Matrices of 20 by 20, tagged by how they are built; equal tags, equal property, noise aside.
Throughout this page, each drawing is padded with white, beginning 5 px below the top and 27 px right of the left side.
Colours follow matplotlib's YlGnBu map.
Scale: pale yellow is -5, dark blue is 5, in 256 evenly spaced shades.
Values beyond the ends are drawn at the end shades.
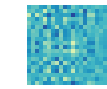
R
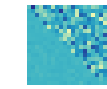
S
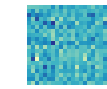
R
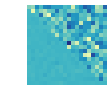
S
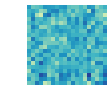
R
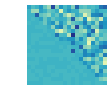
S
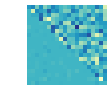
S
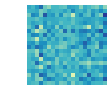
R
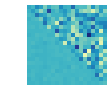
S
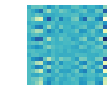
R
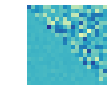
S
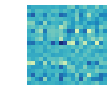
R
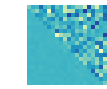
S
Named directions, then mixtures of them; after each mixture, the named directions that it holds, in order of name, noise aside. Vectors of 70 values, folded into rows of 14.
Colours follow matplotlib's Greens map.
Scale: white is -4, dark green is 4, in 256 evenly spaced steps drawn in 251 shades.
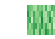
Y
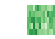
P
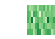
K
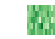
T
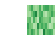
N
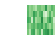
N, Y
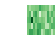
K, P, T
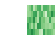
N, P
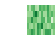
K, N, T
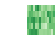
P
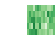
P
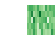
K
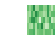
T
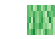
N, P, Y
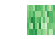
P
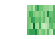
P
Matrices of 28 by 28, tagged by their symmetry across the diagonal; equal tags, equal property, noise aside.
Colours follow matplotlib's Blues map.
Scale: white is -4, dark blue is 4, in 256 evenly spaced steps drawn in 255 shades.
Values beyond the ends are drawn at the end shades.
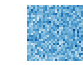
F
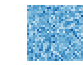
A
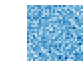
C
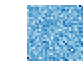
C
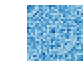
C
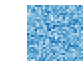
F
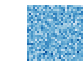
A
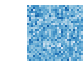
F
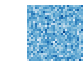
A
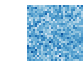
F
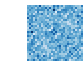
C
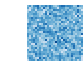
F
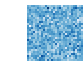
A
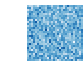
F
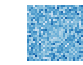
C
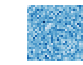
C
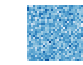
A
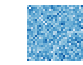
C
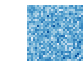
C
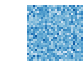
A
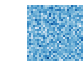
A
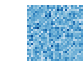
C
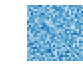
A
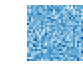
F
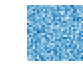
F
